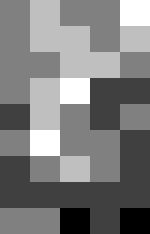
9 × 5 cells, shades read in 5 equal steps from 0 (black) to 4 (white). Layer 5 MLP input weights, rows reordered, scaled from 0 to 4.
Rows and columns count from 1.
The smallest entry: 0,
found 2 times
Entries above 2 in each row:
2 3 2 2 1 1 1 0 0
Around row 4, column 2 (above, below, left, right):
2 3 2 4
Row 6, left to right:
2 4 2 2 1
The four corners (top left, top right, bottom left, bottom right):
2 4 2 0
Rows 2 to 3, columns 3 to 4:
3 2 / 3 3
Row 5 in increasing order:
1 1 2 2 3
